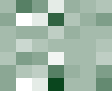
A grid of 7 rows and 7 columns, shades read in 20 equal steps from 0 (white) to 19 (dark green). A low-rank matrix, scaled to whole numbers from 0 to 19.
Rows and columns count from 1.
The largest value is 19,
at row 7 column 4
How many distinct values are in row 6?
7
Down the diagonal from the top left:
7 0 8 7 7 7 12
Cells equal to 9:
4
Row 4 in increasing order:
4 6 6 7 7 7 7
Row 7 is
9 0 2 19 7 7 12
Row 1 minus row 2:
-2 13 8 -14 2 -1 -4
